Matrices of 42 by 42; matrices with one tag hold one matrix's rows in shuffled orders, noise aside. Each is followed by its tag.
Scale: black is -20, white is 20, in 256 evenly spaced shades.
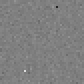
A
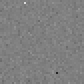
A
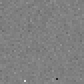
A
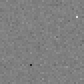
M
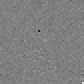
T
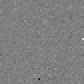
T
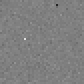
A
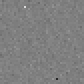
A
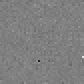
T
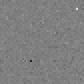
M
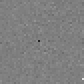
T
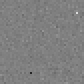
M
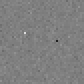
A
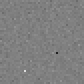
A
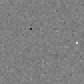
M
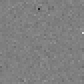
T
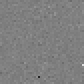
T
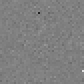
T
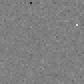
M
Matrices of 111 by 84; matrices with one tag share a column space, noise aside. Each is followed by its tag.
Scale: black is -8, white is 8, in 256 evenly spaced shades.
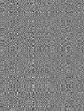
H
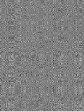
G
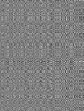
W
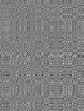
G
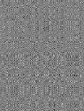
G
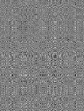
G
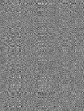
H
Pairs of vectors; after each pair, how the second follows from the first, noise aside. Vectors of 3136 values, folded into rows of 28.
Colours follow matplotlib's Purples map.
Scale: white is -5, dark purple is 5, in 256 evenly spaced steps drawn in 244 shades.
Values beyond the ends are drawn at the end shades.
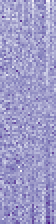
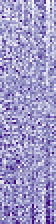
scaled up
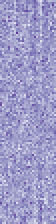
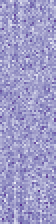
reversed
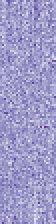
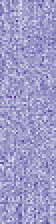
reversed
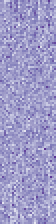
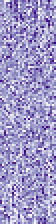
scaled up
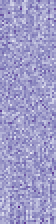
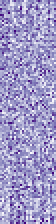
scaled up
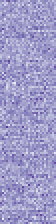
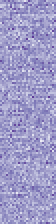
reversed
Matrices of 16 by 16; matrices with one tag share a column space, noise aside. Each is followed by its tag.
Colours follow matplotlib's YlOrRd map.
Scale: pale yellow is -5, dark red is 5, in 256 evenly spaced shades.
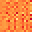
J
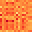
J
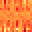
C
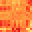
C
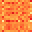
J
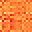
J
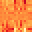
C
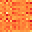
J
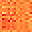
J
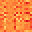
J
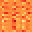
J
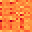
J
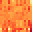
C
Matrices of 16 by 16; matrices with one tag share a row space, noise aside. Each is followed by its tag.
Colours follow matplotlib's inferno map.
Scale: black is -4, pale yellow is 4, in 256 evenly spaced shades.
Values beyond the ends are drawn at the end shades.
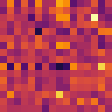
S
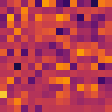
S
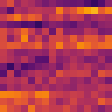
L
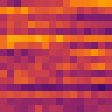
L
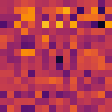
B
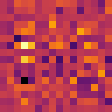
B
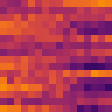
L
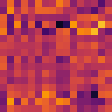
S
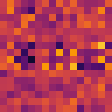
B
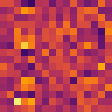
B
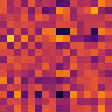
S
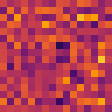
S
